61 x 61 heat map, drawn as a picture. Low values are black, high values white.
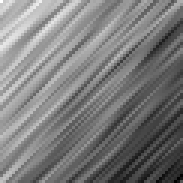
The halves do not mirror each other. The field climbs toward the top left. The bottom right is the ninth with the lowest average. The ninth with the highest average is the top left. The grain runs diagonally up to the right.
